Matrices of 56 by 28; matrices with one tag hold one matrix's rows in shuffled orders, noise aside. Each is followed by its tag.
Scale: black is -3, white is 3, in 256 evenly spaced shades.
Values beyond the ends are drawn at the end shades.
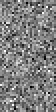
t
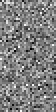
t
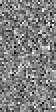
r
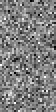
t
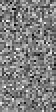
t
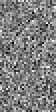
r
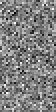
t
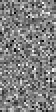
r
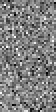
t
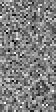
t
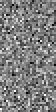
t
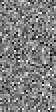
r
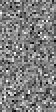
t
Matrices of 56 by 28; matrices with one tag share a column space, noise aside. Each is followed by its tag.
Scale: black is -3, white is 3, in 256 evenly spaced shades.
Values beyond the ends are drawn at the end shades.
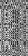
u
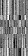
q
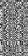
u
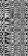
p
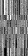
q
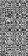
p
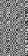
p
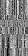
q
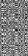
p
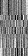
q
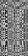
u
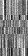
q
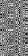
p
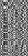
u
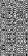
p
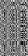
u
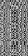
u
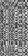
u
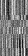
q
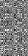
p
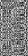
u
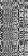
u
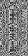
u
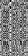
u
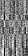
q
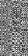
p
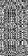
u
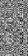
p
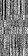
q
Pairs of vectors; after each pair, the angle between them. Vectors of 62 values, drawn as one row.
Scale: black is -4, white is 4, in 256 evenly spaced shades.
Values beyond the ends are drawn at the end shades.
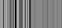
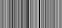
orthogonal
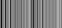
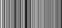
partly opposed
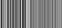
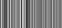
nearly opposite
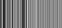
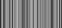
partly aligned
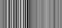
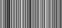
partly aligned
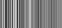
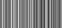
partly aligned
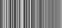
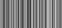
partly opposed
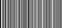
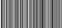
nearly opposite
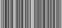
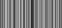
nearly opposite
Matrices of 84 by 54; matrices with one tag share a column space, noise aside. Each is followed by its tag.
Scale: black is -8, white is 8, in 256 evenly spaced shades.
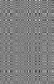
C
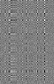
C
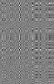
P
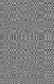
P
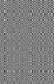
C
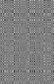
C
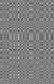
P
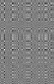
P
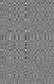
P
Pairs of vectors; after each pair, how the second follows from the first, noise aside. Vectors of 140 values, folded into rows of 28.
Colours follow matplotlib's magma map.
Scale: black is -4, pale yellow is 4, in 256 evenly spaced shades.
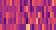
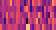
copied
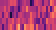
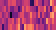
copied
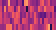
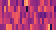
copied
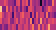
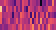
copied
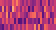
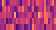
shuffled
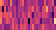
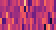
shuffled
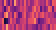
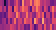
shuffled
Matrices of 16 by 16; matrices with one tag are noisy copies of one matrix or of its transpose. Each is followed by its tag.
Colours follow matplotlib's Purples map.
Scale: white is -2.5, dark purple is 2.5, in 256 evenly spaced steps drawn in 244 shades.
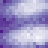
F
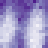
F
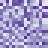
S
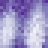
F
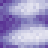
F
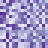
S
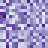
S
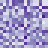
S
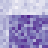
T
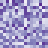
S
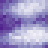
F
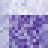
T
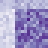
T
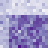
T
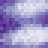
F
